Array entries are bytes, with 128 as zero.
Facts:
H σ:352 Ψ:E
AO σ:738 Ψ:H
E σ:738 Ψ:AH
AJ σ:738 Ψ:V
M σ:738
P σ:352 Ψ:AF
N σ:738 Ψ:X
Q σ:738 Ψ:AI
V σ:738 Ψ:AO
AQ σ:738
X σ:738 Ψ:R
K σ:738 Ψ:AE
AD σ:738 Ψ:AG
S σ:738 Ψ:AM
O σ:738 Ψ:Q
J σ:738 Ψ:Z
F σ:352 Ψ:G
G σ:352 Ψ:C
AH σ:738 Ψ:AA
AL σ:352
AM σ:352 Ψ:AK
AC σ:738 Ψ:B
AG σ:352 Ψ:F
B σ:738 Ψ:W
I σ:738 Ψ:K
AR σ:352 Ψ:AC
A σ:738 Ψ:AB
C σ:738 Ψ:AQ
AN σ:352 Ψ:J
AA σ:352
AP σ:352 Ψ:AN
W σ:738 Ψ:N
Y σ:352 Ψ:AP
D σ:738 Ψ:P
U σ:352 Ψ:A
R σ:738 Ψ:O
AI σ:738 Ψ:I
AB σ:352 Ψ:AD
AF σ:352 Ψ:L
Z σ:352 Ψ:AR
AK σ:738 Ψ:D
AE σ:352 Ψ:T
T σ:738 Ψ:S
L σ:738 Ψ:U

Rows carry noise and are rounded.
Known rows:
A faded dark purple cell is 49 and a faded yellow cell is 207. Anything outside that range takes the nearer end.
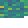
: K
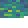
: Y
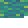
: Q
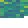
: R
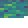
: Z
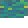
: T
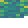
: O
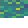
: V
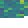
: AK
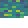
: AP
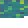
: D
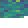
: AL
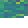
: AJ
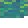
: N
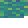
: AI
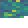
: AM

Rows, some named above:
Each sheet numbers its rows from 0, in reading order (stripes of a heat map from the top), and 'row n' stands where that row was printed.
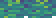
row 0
H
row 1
AB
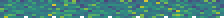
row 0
AR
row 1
J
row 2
H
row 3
Z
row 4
AG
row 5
E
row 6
AN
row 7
AG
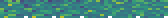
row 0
AA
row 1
AR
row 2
AR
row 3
A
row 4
X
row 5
AI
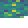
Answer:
AE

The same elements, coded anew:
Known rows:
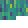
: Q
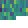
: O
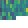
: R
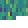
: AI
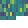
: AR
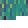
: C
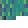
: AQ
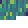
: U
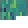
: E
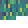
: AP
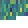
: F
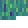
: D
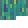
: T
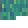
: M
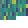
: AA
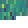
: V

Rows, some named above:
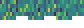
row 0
AE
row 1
G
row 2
A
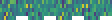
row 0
P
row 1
M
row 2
H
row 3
AJ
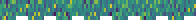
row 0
H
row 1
U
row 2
AH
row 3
U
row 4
L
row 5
AD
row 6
AL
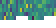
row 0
AF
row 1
J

